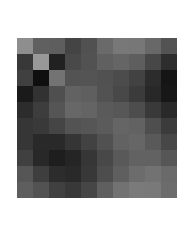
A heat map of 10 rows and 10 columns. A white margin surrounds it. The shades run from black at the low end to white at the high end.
The top left is the roughest part. Overall the values sit about 30% of the way up the scale. In the top left lies a patch that is rougher than the rest.
